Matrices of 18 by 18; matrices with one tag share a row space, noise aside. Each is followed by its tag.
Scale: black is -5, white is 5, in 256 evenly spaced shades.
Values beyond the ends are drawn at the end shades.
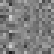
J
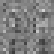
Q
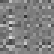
J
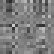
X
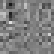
J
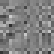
J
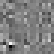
J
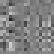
J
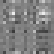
Q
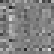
J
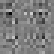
X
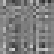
Q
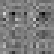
Q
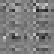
Q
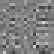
Q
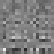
Q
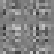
Q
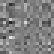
J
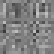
Q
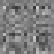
Q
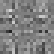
X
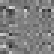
J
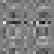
Q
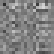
Q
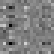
J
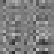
Q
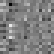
J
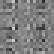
X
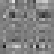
Q
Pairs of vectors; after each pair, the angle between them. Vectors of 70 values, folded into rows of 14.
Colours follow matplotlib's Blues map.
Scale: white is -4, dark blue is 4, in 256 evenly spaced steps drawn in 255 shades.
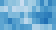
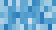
orthogonal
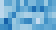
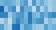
partly opposed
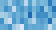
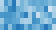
partly opposed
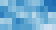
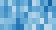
partly aligned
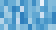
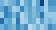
nearly opposite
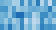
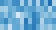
nearly opposite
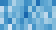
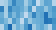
nearly opposite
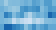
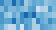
partly opposed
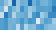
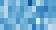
partly aligned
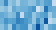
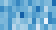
nearly opposite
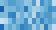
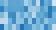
nearly parallel
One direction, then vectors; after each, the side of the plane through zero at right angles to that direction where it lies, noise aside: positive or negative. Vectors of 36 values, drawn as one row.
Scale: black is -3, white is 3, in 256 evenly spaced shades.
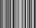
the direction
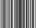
negative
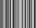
positive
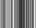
negative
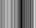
negative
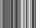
negative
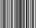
negative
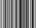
negative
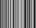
positive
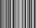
positive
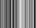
positive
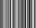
positive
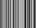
positive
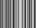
positive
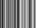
positive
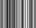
positive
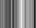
positive
